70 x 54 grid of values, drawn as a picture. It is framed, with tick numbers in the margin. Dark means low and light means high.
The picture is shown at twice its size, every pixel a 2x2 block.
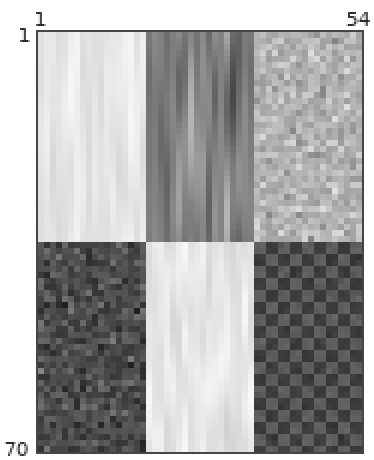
The table splits into 2 rows of 3 panels. Panel 1,1: very high, streaked downward, faint in contrast. Panel 1,2: middling, streaked downward. Panel 1,3: high, fine-grained. Panel 2,1: low, fine-grained. Panel 2,2: very high, streaked downward, faint in contrast. Panel 2,3: low, checkered.
